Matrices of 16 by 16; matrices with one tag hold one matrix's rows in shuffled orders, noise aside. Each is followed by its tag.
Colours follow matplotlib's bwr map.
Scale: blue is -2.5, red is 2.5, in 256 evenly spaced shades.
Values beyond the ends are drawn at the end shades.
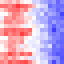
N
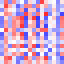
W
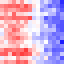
N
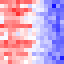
N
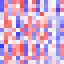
W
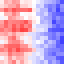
N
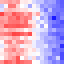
N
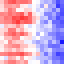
N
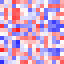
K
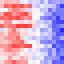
N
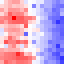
N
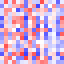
W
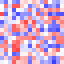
K
